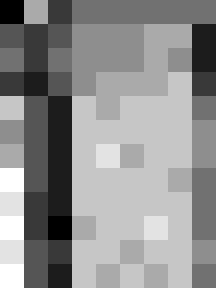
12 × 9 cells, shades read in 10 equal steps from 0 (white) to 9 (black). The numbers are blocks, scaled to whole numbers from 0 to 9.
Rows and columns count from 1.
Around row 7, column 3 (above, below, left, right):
8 8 6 2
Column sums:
38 75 88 34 33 34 30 31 65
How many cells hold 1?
4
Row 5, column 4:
2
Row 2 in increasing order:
3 3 4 4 4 6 6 7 8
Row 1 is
9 3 7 5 5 5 5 5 5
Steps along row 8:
up up down same same same up up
